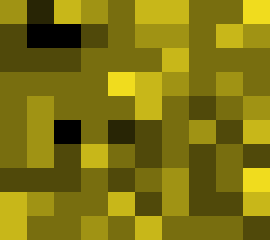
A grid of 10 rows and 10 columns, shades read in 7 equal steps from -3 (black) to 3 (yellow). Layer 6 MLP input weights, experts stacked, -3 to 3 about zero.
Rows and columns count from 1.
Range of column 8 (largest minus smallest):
2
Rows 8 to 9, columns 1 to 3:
-1 -1 -1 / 2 1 0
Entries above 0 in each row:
6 4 1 4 3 3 2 2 5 3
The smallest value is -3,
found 3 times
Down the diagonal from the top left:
1 -3 -1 0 0 -1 0 -1 -1 -1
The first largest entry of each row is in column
10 9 7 5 6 10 4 10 1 1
